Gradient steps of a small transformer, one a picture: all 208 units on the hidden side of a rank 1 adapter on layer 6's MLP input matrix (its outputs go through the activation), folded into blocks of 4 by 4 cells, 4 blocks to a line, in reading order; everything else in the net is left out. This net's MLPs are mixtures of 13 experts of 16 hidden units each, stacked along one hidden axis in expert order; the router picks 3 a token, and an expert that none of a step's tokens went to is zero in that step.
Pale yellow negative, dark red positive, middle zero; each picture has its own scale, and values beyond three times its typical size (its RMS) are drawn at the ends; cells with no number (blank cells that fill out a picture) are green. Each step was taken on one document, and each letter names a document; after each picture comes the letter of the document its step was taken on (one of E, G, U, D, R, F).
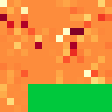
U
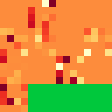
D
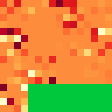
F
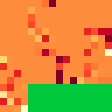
D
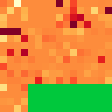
F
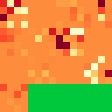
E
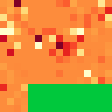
U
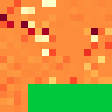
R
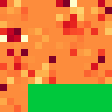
F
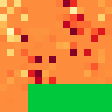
F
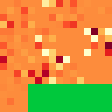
R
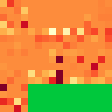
U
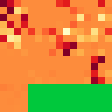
E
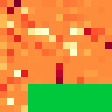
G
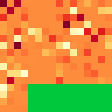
G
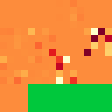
R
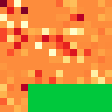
U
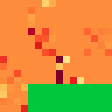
D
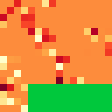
D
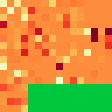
G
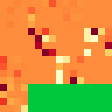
G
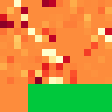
R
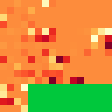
R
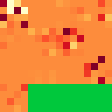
E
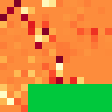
G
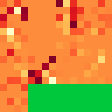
F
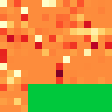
G
